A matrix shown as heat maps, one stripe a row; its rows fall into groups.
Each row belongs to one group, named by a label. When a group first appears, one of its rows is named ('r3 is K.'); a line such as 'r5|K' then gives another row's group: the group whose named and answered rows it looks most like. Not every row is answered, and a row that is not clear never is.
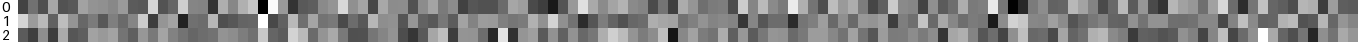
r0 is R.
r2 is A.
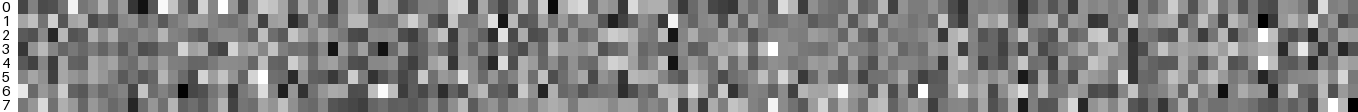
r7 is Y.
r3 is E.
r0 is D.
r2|A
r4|A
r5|D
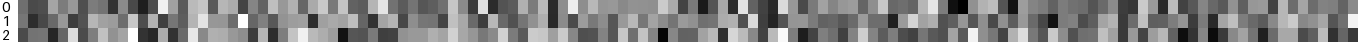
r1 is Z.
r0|D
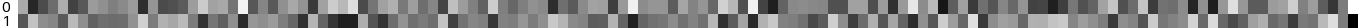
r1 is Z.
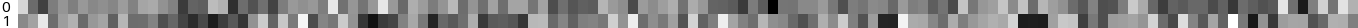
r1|Y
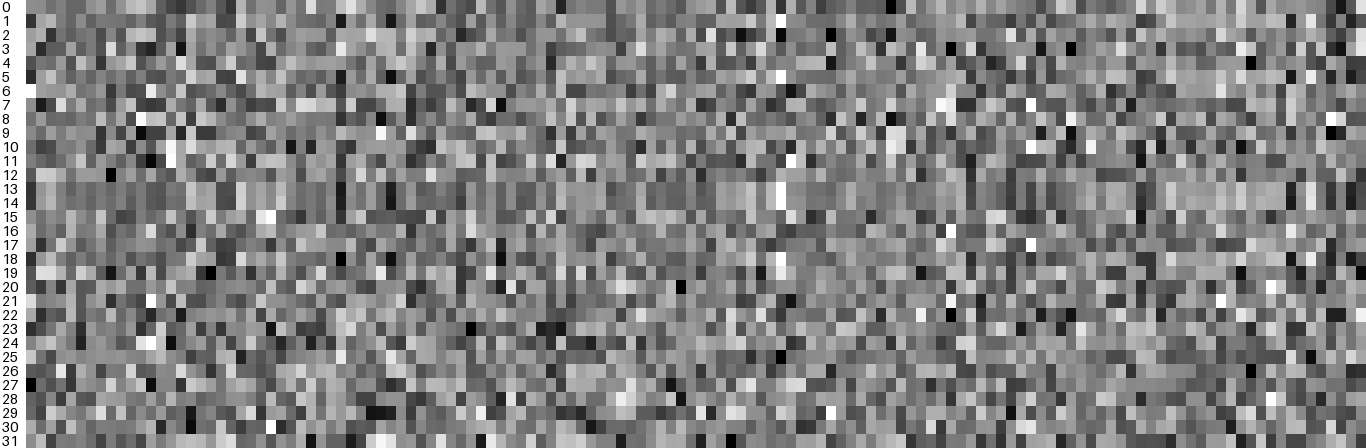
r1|E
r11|D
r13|E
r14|E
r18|E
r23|R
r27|R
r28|A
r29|Y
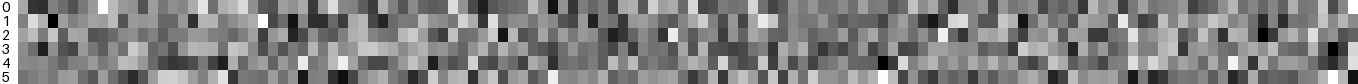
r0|Z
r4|Y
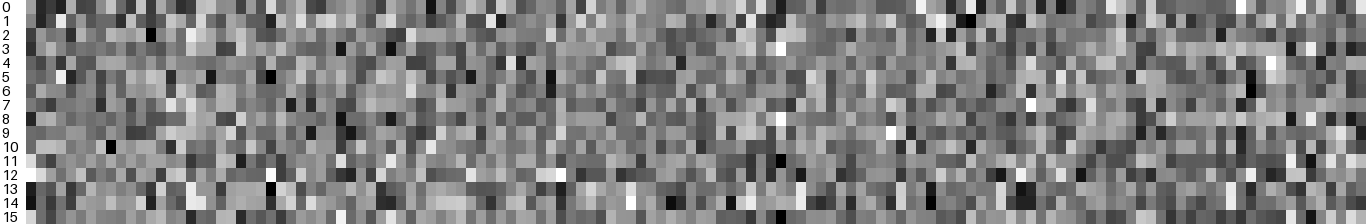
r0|Z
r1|D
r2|R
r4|A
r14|R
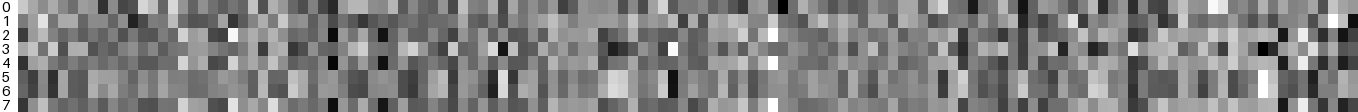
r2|E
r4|E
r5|A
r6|A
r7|E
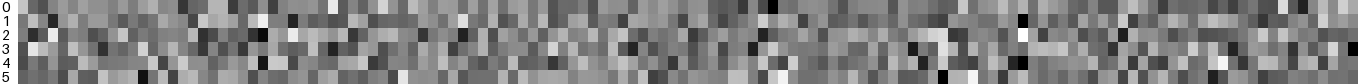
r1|D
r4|R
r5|R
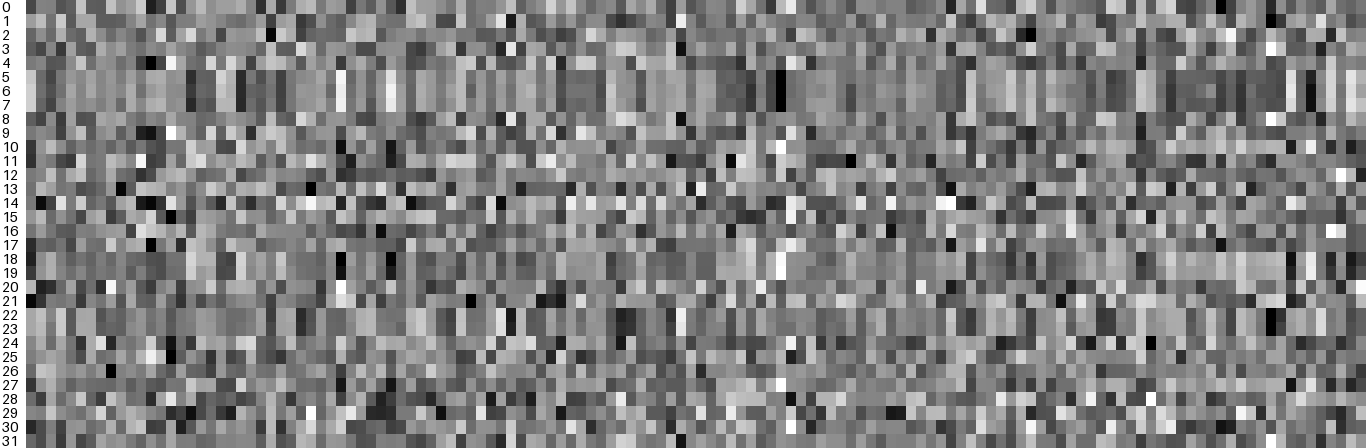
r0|R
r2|R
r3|A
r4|D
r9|D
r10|E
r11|R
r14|D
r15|Y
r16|Z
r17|R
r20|Z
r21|R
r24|Y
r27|E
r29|Y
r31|A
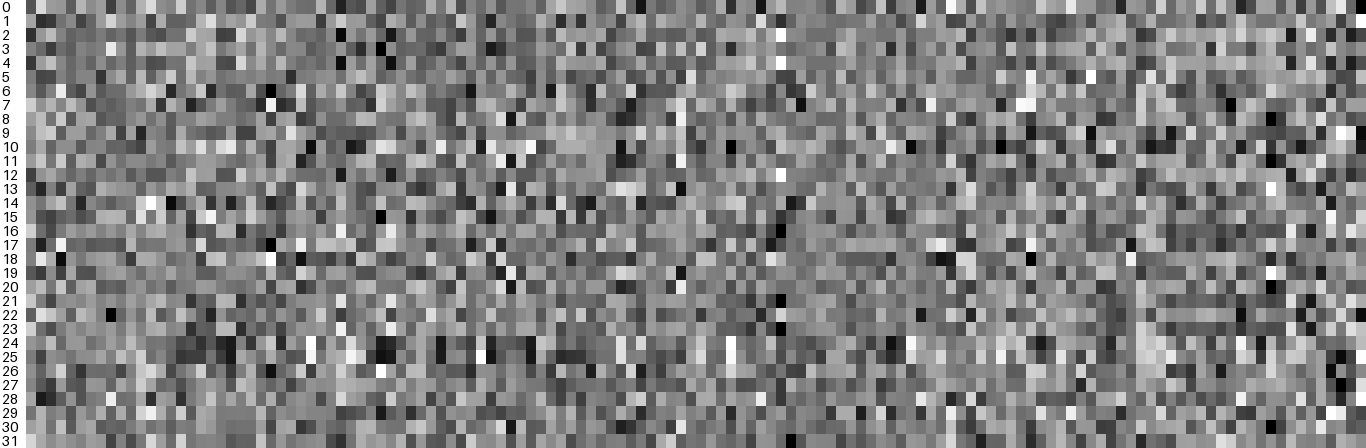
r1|Z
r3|Z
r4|E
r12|E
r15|Z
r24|Y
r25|Y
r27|Y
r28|Z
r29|Z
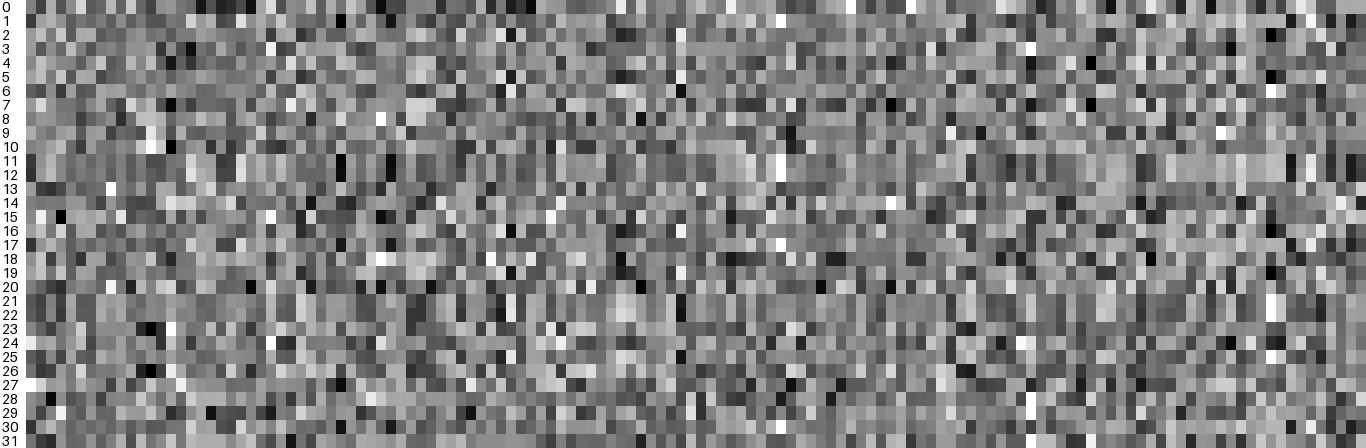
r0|Y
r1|E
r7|Y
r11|E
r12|E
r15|D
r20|Z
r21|A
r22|A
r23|D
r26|D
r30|E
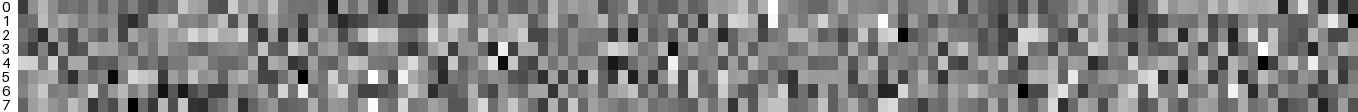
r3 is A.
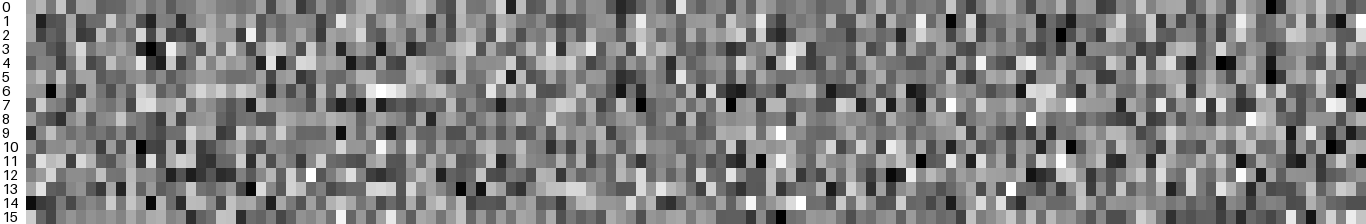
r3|D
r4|R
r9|E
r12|Y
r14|R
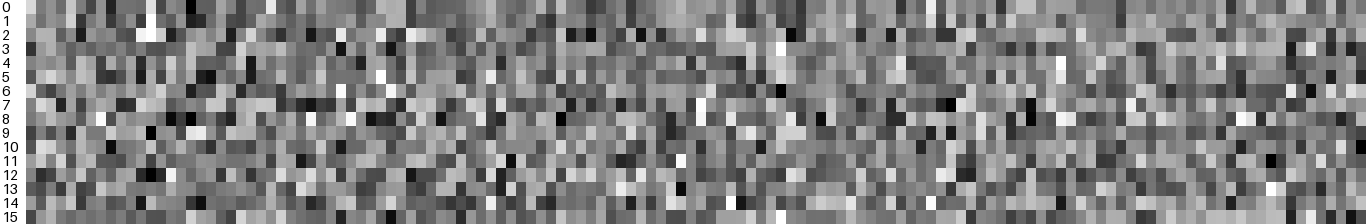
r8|Y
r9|R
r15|E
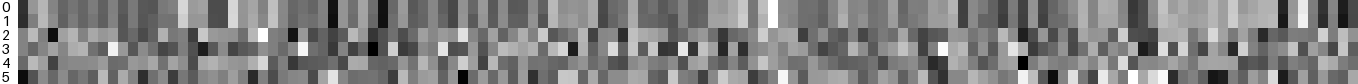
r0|E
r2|D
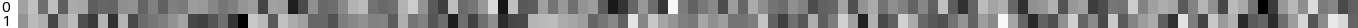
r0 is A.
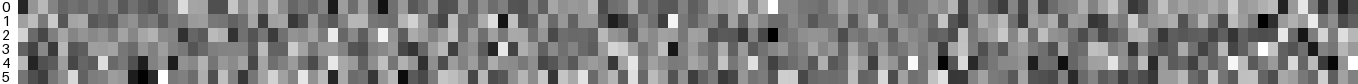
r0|E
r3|A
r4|Z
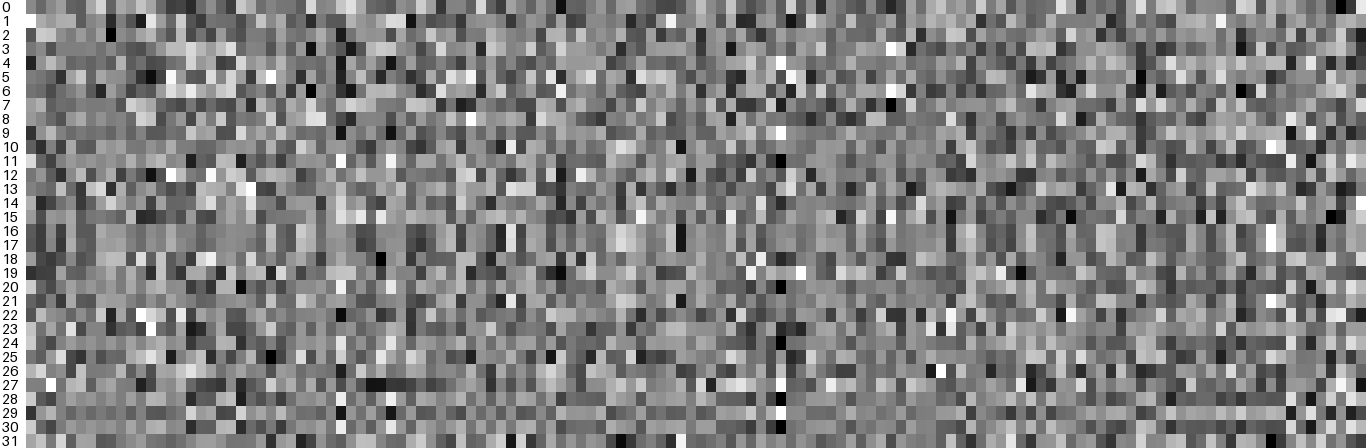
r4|E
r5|D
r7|Y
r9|E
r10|A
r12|D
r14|Z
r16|A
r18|Z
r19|R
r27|Y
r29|E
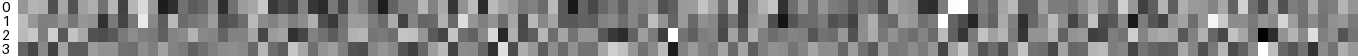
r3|A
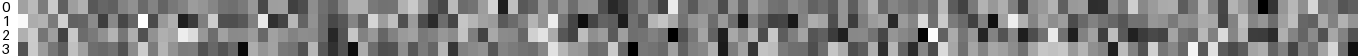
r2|R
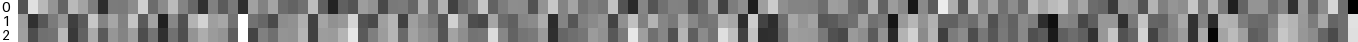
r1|Z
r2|Z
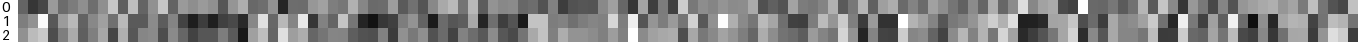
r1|Y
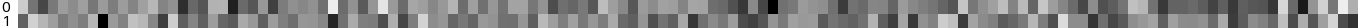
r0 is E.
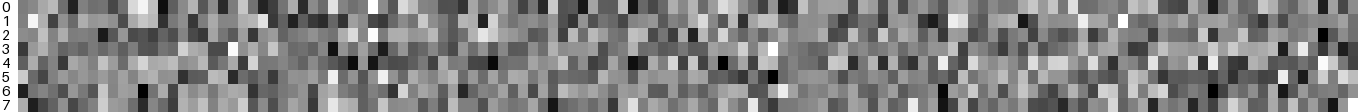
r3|E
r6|R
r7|Z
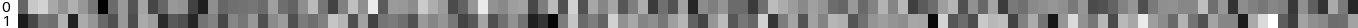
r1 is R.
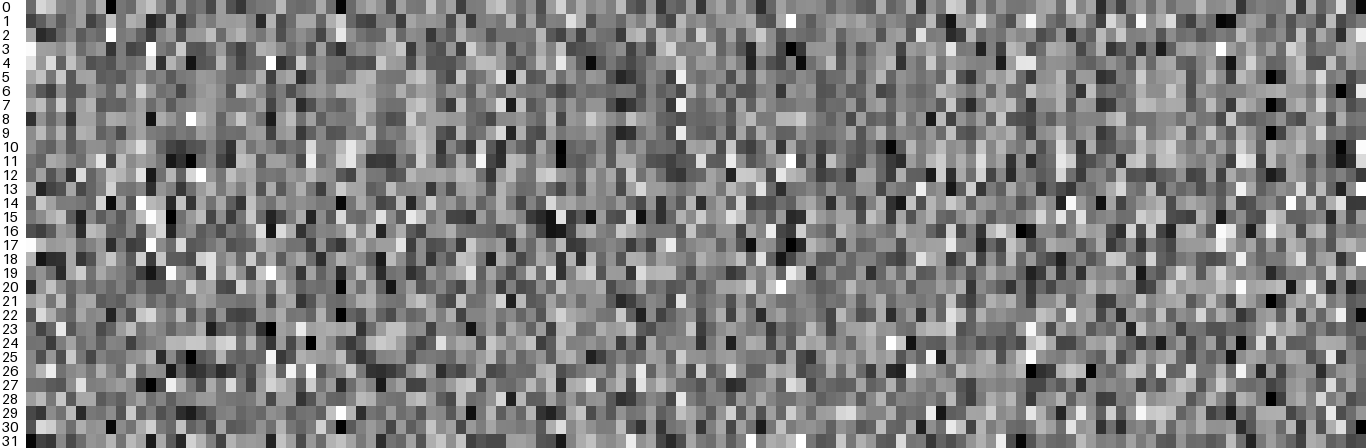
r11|Y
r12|R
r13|Z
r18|Z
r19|D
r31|R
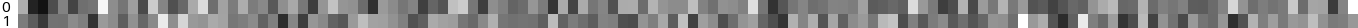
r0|Z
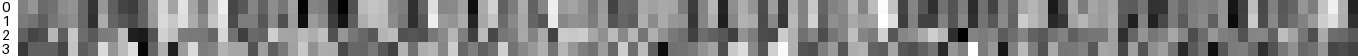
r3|R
